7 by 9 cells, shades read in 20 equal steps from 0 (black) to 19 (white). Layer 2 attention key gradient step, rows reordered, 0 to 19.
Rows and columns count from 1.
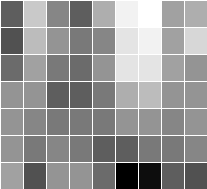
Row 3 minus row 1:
1 -3 -1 1 -2 -1 -2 0 -2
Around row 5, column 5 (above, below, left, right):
9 7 9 11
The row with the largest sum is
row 1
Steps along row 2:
up down down up up up down up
